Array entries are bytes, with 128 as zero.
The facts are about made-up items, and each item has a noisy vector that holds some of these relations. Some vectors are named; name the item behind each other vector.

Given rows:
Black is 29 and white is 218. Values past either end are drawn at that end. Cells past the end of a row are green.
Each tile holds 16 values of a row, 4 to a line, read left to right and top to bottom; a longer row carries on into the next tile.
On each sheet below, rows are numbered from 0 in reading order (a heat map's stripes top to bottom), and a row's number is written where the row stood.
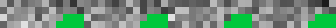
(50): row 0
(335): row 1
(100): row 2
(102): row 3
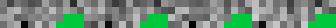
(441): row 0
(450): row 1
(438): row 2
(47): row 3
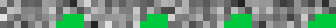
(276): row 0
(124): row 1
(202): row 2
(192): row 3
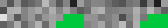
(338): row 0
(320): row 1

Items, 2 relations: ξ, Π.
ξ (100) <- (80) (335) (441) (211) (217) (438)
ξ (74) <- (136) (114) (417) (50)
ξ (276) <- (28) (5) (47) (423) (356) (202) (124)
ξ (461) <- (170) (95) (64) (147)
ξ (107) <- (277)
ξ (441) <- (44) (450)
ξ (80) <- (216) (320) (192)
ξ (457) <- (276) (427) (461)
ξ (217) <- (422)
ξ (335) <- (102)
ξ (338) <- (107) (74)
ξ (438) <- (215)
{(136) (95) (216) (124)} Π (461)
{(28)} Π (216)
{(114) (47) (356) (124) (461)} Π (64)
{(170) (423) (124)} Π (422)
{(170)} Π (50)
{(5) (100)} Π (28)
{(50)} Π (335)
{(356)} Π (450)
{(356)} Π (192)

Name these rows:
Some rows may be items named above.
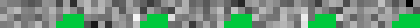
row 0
(80)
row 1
(64)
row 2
(202)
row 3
(95)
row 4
(74)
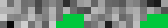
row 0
(47)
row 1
(427)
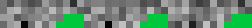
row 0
(441)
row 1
(215)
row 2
(450)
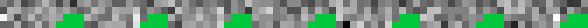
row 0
(107)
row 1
(95)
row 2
(170)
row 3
(422)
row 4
(47)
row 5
(217)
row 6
(64)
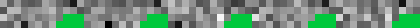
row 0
(457)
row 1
(44)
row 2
(64)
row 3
(338)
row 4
(28)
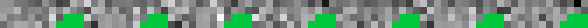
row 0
(216)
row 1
(423)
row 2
(461)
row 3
(277)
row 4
(211)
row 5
(170)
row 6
(417)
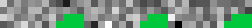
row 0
(136)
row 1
(114)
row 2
(356)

